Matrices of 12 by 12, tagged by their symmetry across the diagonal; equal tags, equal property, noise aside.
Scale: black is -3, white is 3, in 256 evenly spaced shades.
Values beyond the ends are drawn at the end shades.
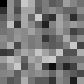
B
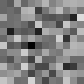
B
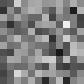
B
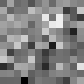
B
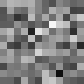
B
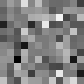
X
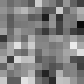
X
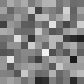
B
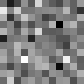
X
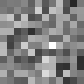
B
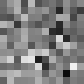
X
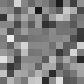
X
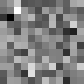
X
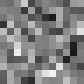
X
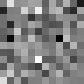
X
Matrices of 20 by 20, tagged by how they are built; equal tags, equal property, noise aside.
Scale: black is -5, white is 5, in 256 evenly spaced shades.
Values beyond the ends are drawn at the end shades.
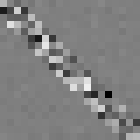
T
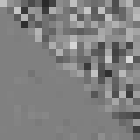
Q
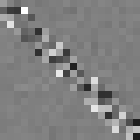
T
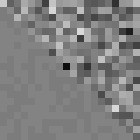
Q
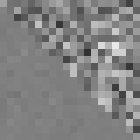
Q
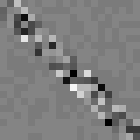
T
